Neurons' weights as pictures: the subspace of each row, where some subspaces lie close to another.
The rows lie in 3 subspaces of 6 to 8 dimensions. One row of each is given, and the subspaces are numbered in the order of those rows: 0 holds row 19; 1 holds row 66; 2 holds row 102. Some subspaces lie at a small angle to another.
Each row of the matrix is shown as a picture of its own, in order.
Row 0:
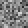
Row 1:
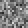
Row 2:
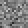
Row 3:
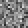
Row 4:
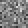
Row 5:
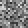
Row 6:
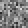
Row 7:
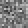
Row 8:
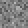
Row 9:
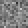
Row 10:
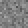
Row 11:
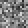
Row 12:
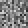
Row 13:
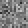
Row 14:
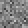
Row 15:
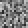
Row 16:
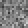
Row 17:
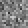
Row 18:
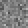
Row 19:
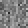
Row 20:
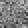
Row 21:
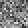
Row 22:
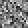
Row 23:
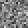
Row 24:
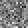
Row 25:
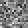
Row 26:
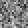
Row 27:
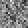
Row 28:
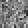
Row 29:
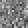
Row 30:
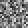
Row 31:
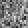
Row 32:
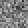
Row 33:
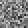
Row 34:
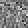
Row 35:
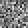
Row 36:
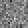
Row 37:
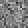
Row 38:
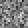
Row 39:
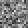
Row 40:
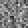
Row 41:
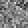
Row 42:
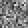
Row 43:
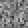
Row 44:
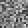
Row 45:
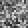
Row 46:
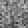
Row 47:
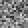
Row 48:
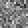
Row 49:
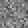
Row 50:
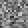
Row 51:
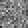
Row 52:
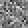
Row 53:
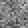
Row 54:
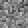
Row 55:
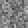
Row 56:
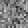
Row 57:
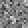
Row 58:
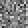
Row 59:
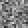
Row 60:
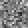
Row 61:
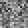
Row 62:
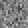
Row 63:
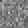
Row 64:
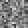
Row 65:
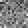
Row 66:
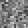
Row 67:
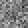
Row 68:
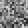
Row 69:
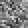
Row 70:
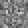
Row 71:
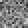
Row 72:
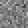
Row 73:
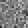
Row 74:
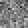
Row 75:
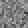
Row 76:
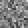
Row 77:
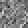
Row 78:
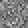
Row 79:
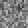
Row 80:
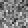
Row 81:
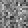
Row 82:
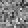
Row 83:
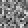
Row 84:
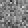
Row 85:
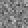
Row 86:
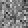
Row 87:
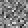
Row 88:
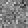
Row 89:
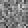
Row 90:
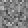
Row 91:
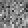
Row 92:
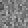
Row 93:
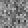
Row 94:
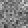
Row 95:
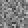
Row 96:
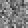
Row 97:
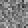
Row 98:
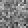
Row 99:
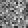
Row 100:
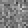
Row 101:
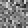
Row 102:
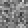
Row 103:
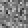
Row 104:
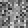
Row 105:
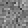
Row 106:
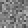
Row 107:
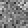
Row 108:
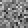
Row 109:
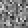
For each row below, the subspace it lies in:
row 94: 2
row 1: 1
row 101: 0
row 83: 1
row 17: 0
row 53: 2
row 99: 1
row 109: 2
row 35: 0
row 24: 1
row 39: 2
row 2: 2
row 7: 0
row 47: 0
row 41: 2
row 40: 2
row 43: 2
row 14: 1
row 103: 0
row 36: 0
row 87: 1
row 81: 2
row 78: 1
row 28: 1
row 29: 1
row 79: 2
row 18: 0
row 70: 0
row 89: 2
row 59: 1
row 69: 0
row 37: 1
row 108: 0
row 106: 1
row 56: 0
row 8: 2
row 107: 2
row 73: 1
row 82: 2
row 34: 1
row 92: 0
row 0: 0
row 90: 2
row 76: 2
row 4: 1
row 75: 1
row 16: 1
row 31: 0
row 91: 1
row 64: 1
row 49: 1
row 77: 1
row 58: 0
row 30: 1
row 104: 0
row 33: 0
